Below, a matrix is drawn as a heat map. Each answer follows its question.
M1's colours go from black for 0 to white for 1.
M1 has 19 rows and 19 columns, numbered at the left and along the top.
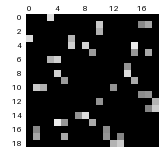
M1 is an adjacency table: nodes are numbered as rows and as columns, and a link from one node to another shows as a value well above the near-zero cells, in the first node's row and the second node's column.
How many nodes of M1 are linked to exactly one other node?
3
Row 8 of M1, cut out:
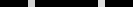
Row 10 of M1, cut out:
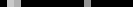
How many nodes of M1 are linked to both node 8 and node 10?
0
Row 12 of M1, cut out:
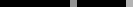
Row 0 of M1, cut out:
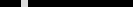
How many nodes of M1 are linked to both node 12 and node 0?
0
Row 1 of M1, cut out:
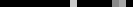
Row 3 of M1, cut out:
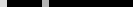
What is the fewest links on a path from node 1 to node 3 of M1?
6
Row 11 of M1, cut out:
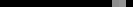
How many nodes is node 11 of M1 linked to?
2
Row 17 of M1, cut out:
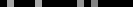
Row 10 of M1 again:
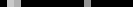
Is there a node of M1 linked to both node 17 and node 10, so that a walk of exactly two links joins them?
yes
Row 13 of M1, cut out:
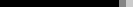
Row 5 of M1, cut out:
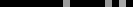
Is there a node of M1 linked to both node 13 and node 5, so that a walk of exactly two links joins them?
yes
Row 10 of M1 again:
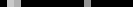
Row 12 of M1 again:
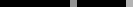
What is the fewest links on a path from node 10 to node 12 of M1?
1
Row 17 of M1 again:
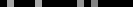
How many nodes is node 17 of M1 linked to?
4
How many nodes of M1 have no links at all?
0
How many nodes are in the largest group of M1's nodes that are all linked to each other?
3
